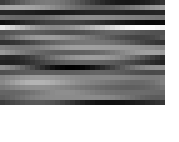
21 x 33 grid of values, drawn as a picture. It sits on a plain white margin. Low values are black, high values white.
Grain: streaks across. Slope: none. Average level on the scale: 40%. Roughest part: top right.
